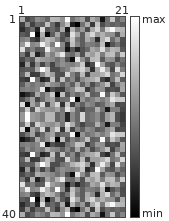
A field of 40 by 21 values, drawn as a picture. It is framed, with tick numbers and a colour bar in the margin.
The texture is fine-grained noise. There are no regular stripes. No overall slope runs across the table. The top and bottom halves mirror each other.
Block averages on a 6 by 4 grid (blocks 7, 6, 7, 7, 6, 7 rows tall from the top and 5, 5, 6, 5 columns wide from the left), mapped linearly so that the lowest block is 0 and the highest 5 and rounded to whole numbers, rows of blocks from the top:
2334 / 0354 / 3223 / 3223 / 0354 / 2334
